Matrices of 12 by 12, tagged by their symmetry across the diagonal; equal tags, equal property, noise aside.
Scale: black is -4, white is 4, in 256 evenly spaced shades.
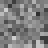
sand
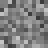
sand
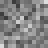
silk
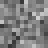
sand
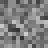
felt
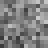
sand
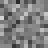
sand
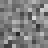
sand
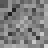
silk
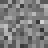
felt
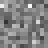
felt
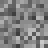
silk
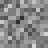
silk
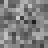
felt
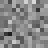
felt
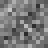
silk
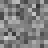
sand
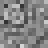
silk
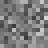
felt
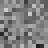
felt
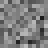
silk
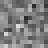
sand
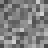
silk
